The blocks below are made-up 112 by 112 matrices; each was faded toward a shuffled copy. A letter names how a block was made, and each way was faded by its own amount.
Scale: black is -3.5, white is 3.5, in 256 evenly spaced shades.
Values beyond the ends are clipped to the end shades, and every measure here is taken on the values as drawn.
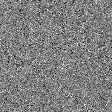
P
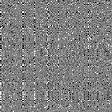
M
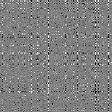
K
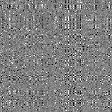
M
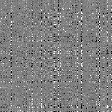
K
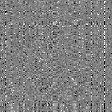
M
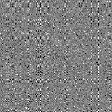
M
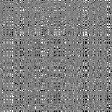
K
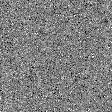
P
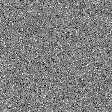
P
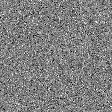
P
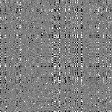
K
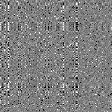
M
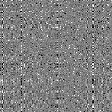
M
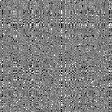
M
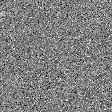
P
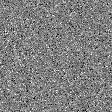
P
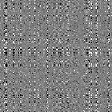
K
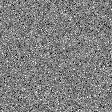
P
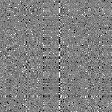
M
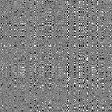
K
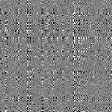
K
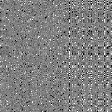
M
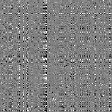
K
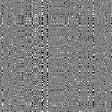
K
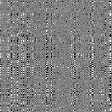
K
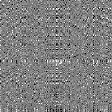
M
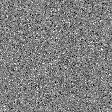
P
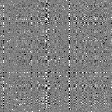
K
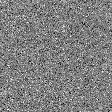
P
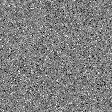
P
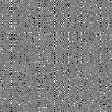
M
